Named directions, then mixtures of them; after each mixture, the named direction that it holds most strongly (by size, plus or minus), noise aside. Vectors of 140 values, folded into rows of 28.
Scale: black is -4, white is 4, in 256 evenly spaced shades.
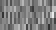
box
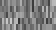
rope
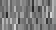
rope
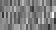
box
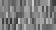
rope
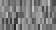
rope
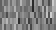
rope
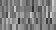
rope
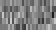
box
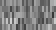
rope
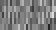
box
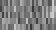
box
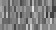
box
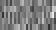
box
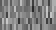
rope
